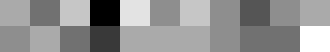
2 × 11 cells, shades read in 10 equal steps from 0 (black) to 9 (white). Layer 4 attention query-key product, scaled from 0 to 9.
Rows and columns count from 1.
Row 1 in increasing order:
0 3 4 5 5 5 6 6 7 7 8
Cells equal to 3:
1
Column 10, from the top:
5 4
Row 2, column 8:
5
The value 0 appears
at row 1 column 4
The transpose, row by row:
6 5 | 4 6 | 7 4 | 0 2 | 8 6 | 5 6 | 7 6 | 5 5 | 3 4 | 5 4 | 6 9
